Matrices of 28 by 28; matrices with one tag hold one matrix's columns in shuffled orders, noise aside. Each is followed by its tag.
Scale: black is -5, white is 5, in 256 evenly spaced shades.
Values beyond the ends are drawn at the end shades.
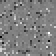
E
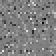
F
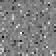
E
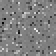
F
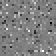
F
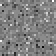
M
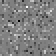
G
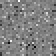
M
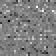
G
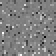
E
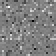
G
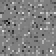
F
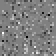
E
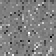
E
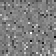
E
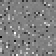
E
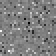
F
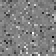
E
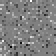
M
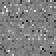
G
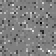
F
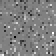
E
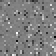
E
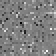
F
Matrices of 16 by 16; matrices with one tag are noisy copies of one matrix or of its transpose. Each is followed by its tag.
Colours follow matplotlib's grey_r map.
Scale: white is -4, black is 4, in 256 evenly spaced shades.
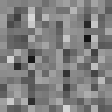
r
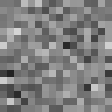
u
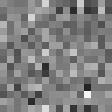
u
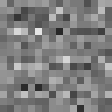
r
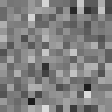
u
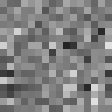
u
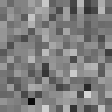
u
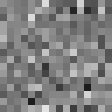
u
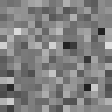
u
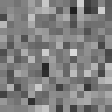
u
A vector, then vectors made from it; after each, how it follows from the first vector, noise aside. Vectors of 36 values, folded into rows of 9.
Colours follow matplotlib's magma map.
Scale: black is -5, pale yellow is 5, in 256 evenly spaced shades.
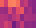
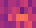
wrapped around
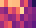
scaled up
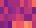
wrapped around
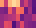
scaled up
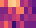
scaled up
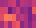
wrapped around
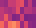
wrapped around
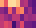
scaled up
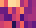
scaled up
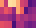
scaled up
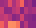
wrapped around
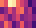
scaled up
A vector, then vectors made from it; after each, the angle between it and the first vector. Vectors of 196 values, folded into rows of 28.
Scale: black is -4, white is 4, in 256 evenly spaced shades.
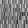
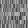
partly aligned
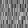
nearly opposite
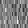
partly opposed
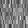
partly opposed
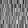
nearly opposite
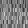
nearly opposite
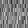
nearly opposite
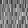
nearly opposite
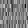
partly opposed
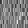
nearly opposite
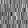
orthogonal
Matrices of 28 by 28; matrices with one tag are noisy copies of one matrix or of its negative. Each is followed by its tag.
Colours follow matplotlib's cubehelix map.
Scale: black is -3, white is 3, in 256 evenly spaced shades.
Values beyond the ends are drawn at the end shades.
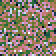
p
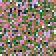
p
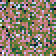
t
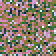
p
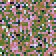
t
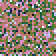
p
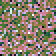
p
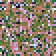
t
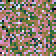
t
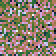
p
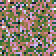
t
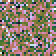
t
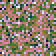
t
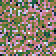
p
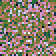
p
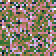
t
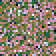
p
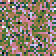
t
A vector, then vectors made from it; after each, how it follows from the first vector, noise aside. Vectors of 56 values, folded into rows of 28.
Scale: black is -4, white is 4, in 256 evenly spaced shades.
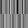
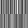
sign-scrambled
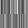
sign-scrambled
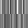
negated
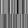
sign-scrambled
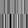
reversed
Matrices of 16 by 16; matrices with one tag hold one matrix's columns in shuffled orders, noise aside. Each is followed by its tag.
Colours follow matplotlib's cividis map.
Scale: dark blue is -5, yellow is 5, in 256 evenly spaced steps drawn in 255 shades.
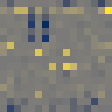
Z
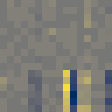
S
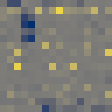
Z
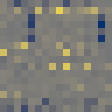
Z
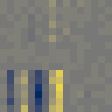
S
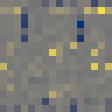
Z
